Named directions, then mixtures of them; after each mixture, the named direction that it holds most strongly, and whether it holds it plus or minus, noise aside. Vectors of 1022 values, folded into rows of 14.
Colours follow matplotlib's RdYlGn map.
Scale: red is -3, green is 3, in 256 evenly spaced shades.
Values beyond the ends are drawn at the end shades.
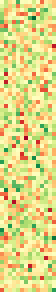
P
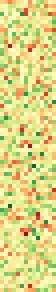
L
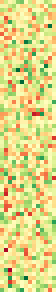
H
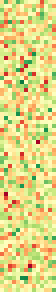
P, plus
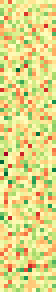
H, plus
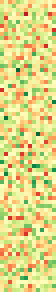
L, plus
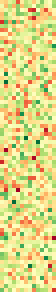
P, minus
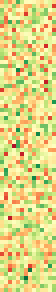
P, plus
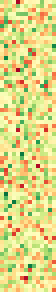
P, minus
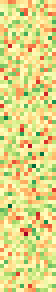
L, plus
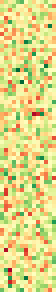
H, plus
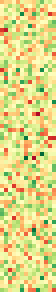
L, plus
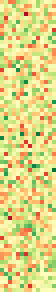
L, plus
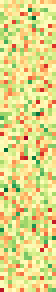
P, plus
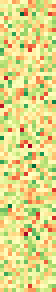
L, plus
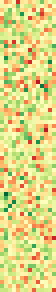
P, minus
